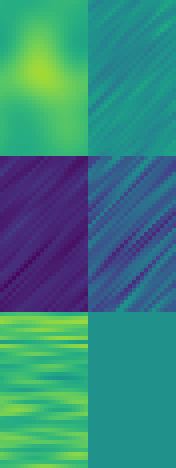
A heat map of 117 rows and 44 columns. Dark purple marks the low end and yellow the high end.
The table splits into 3 rows of 2 panels. Panel 1,1: high, smooth. Panel 1,2: middling, slanting up to the right, faint in contrast. Panel 2,1: very low, slanting up to the right, faint in contrast. Panel 2,2: low, slanting up to the right. Panel 3,1: high, streaked across. Panel 3,2: middling, flat.
